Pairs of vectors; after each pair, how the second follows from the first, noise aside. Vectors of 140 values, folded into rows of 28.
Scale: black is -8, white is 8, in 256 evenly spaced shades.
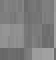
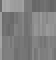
reversed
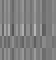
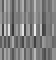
scaled up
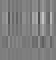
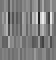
scaled up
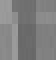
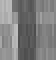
scaled up
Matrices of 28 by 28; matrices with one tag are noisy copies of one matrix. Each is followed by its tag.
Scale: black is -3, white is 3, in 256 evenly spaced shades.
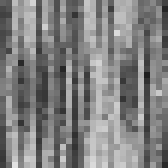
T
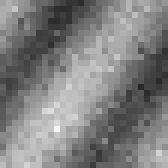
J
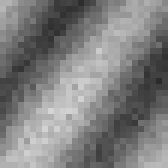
J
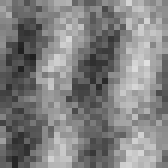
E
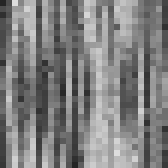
T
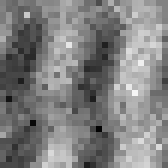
E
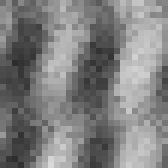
E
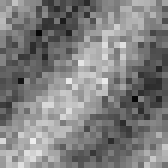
J
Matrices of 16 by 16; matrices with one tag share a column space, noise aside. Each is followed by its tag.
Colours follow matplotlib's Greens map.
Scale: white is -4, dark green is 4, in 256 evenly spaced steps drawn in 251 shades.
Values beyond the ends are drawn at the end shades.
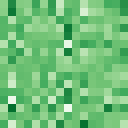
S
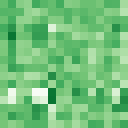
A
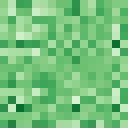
S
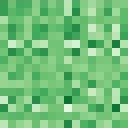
S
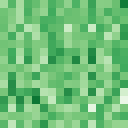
A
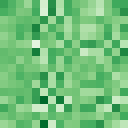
S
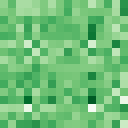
S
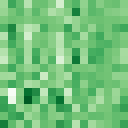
A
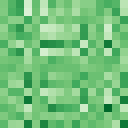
S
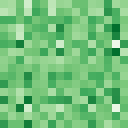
S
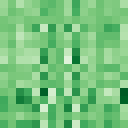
A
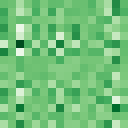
S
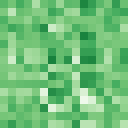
A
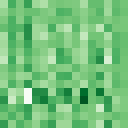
A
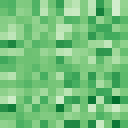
S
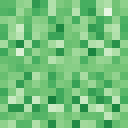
S
